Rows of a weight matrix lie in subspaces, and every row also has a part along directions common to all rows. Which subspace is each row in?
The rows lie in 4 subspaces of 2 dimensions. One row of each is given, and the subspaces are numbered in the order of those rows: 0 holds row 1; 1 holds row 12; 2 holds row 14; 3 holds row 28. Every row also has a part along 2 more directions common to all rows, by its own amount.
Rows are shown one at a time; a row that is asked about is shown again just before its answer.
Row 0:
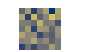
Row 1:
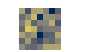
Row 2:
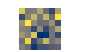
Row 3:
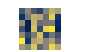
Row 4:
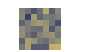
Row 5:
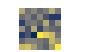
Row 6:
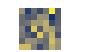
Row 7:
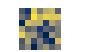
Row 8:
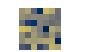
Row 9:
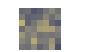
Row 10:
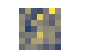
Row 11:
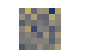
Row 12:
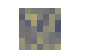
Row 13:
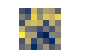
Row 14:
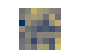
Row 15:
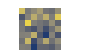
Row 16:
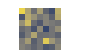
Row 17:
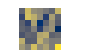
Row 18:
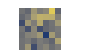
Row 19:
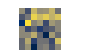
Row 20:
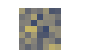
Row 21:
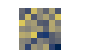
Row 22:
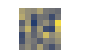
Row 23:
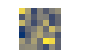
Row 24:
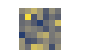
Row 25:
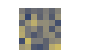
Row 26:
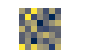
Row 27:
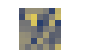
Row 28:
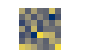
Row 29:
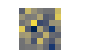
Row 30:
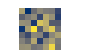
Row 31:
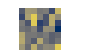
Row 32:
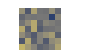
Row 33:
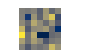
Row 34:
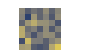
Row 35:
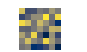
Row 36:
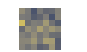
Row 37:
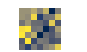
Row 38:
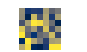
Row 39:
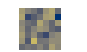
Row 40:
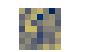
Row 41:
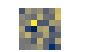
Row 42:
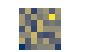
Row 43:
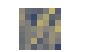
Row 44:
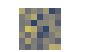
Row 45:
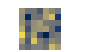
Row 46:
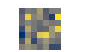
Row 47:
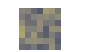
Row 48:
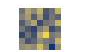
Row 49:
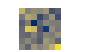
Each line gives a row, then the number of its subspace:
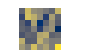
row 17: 1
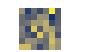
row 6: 3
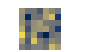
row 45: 1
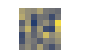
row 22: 1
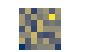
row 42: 3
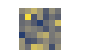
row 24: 3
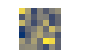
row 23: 2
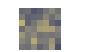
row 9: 2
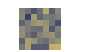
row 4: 3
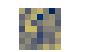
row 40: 0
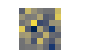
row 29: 0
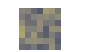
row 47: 0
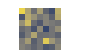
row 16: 2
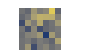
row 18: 2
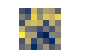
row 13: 2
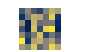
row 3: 1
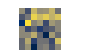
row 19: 2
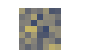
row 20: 0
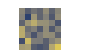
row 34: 3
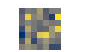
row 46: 1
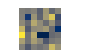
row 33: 1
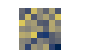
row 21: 3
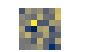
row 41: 0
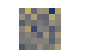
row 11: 3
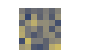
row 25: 3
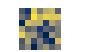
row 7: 2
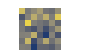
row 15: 2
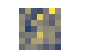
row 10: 0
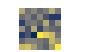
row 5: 3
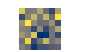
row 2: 2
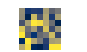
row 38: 3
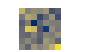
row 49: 0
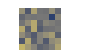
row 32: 3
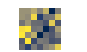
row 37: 0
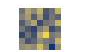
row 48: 0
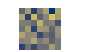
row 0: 3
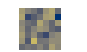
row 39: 1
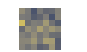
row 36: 2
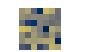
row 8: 0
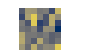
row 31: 1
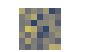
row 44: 0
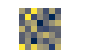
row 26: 3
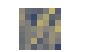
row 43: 1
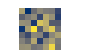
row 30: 0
